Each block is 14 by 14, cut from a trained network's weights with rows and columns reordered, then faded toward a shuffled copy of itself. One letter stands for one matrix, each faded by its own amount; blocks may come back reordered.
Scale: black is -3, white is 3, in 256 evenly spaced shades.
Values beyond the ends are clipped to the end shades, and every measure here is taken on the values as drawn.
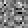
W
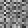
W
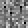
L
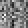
W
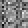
W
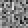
L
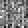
L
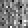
L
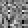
W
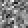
W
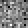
L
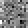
L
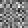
W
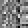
W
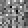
L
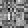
W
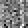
L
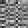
W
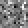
L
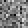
L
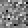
L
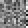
W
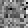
W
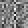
W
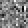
L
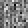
L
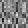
W
